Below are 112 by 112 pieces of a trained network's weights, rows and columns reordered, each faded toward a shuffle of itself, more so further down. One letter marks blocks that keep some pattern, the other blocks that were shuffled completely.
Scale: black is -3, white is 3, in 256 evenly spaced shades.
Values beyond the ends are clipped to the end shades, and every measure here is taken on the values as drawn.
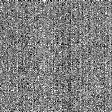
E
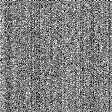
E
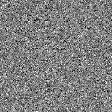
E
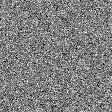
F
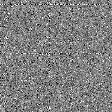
E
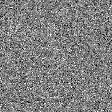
E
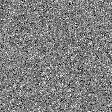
F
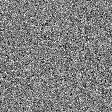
F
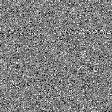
E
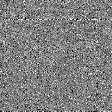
E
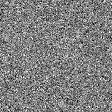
E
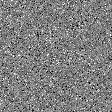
F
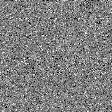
E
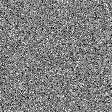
F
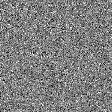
E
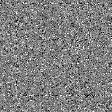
E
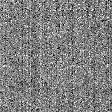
E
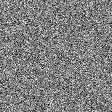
F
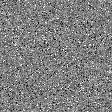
F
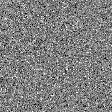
E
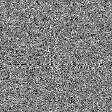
E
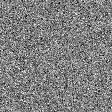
F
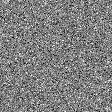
F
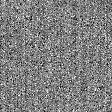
E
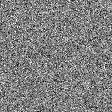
F
